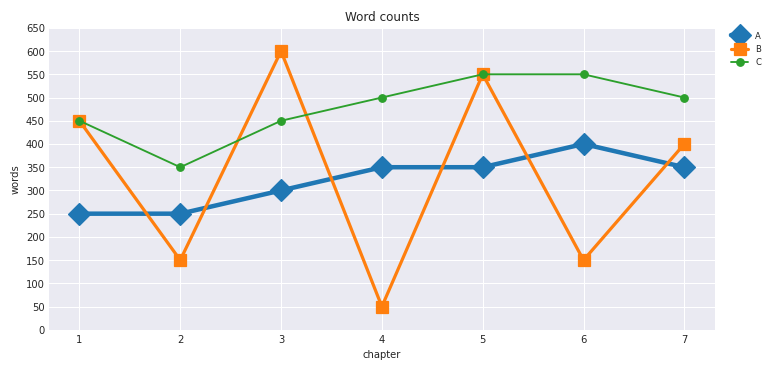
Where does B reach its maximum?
3
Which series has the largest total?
C
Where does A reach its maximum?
6
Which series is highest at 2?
C
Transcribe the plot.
Title: Word counts
x-axis: chapter, ticks 1 2 3 4 5 6 7
y-axis: words, ticks 0 50 100 150 200 250 300 350 400 450 500 550 600 650
Legend: A, B, C
Values:
A: 250 250 300 350 350 400 350
B: 450 150 600 50 550 150 400
C: 450 350 450 500 550 550 500
